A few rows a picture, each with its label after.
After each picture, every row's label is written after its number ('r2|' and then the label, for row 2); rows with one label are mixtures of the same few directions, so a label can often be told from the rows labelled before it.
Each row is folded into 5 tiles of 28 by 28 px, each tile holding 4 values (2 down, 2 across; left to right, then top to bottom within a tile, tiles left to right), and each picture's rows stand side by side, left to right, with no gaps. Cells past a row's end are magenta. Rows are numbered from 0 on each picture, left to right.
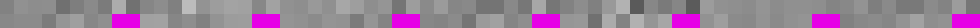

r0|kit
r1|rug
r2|kit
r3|kit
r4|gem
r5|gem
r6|kit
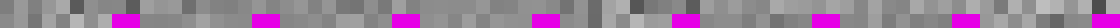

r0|gem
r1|rug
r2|kit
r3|gem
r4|gem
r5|gem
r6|gem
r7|kit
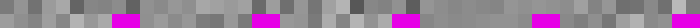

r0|gem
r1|kit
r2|gem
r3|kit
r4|kit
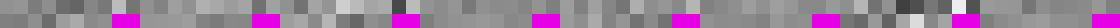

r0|kit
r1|kit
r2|kit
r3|rug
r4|gem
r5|rug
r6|kit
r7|rug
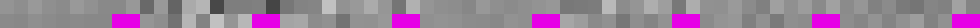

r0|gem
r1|gem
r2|rug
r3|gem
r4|rug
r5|gem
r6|kit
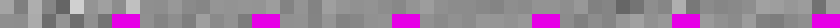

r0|gem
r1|gem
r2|rug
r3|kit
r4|kit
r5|kit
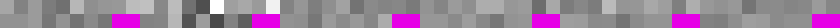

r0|gem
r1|gem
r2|gem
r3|kit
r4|rug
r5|rug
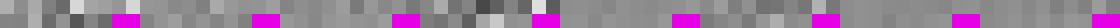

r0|gem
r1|gem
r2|gem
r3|kit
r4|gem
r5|kit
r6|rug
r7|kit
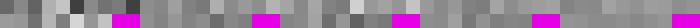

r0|gem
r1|gem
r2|gem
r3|gem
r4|rug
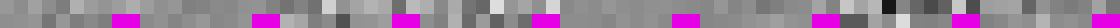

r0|gem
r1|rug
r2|rug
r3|gem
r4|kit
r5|kit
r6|rug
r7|rug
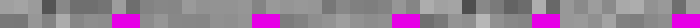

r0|rug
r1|rug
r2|rug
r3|rug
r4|kit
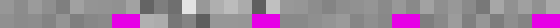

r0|gem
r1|rug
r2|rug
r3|gem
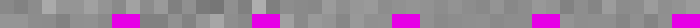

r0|rug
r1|kit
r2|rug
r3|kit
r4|rug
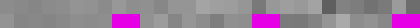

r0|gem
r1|kit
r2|rug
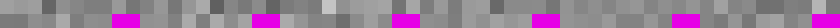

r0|rug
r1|gem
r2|rug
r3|gem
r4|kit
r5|kit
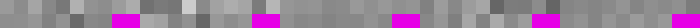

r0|gem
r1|rug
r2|gem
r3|gem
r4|gem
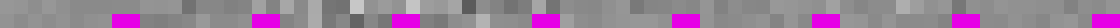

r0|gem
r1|rug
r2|gem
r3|rug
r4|gem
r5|gem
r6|kit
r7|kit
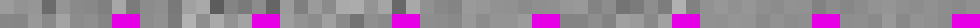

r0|rug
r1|gem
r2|kit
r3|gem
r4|kit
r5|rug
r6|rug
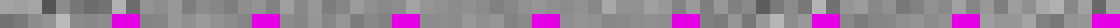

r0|rug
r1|rug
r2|gem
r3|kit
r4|rug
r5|kit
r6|kit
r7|kit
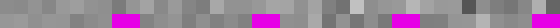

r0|kit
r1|gem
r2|gem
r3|rug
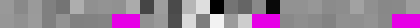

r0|gem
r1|gem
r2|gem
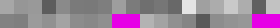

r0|rug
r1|rug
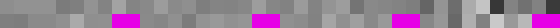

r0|kit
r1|kit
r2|gem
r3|gem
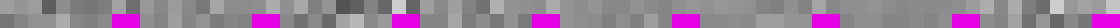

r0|rug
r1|gem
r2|kit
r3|gem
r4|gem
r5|kit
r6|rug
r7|gem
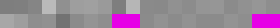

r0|rug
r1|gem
